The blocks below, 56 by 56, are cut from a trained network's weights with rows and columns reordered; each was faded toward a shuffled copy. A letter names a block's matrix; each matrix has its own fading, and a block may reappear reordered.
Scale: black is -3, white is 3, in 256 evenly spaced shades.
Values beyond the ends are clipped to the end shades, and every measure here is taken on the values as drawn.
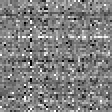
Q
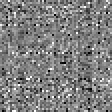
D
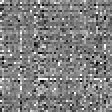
Q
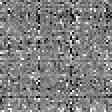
Q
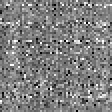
D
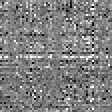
Q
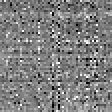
Q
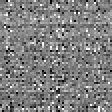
Q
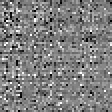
Q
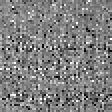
D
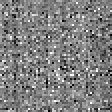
D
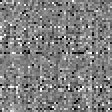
D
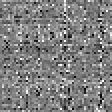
Q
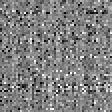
D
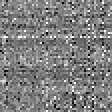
Q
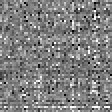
Q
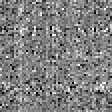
D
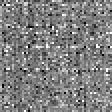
D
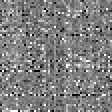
D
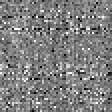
D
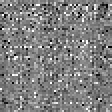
D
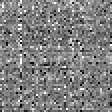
Q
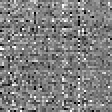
Q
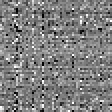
Q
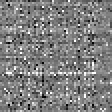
Q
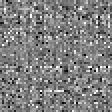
D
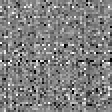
D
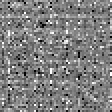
Q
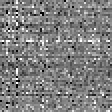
Q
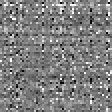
Q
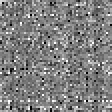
D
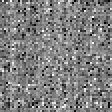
D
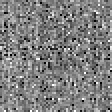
D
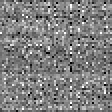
Q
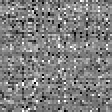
Q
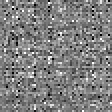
Q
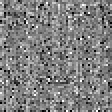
D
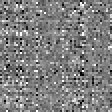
Q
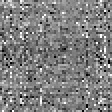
Q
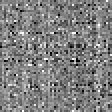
D
